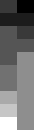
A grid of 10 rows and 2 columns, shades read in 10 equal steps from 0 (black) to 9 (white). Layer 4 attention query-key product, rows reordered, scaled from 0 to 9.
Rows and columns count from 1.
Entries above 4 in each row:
0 0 0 0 1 1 1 2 2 2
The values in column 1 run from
1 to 9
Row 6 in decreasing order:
5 4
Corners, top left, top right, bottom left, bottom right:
2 0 9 5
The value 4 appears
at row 6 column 1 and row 7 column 1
